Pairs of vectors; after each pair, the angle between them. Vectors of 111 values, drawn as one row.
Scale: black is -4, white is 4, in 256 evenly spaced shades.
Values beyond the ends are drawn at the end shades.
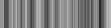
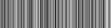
partly aligned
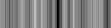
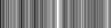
nearly opposite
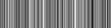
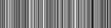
nearly parallel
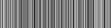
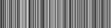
partly opposed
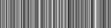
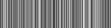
partly aligned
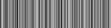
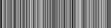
orthogonal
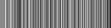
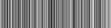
orthogonal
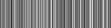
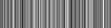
partly aligned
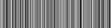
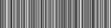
nearly opposite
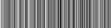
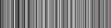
nearly opposite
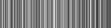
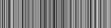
nearly opposite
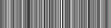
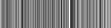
partly opposed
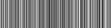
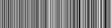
nearly opposite
